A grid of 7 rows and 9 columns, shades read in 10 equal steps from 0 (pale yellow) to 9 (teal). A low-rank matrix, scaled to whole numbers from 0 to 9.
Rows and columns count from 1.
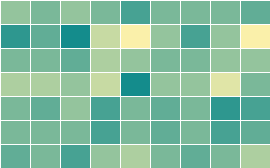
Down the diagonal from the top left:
4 6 6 2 5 6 6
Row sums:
46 40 41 35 53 51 44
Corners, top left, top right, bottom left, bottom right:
4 6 6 3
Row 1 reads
4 5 4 5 7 5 5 5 6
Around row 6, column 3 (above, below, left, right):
4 7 5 7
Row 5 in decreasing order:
8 7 7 6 6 5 5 5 4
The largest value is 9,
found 2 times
